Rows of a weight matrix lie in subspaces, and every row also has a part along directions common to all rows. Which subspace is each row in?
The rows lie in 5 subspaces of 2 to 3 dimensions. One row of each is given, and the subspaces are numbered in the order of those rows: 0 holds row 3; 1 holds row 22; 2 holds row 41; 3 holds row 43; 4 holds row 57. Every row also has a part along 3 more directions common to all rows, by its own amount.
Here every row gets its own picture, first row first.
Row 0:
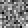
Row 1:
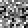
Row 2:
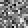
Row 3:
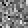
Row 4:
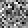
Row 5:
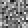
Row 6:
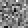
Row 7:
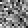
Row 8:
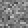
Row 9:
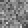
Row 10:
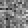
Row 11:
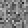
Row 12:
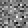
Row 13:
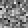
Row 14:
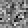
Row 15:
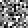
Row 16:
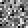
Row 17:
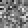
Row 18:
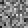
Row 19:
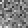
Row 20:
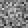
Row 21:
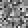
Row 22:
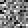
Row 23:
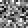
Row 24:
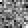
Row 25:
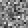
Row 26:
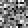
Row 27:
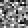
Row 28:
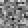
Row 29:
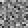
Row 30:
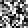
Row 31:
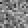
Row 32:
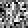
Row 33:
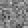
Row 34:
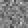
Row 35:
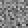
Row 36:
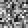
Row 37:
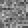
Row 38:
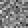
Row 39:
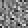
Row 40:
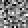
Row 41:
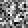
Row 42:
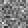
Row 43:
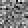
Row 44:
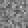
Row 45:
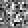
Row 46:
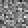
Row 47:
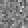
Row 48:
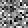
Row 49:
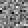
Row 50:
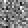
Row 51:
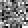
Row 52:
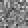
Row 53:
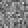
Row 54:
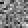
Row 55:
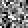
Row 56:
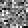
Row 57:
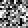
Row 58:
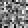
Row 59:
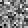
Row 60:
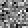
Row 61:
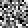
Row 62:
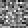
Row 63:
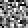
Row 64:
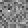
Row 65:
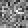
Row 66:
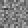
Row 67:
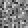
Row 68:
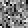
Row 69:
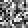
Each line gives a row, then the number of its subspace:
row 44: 2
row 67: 4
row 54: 1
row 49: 1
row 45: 2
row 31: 4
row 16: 4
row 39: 3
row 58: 4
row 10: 4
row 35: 3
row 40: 4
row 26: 3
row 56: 1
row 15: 0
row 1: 4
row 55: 0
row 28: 3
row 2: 4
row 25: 0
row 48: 2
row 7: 4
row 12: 2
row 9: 1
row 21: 4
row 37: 1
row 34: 4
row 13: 4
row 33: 1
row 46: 3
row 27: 3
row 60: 1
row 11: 2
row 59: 0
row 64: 2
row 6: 0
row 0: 1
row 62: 3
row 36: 2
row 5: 1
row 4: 2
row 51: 1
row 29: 3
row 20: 0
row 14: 2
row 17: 4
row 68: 0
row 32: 2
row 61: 3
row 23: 4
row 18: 0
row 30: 0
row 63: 3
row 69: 2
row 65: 0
